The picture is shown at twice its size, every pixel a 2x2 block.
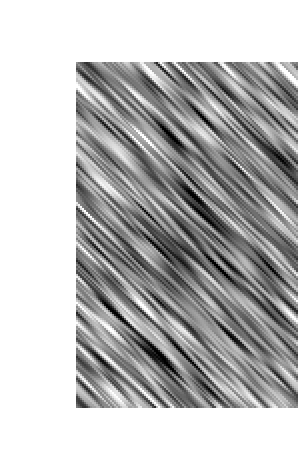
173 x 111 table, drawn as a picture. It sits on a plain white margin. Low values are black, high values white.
The grain runs diagonally down to the right. The halves do not mirror each other. Overall the values sit about 50% of the way up the scale. No row or column stands out. The ninth with the lowest average is the centre.
